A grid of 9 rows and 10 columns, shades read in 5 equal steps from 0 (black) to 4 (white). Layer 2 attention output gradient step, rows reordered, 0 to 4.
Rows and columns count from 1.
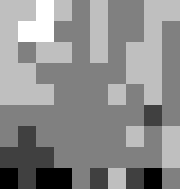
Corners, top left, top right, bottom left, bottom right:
3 3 0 2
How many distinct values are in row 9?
4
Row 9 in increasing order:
0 0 0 0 1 1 1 2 2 3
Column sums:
20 20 21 18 18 20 20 20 20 21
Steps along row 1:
same up down down up down same up same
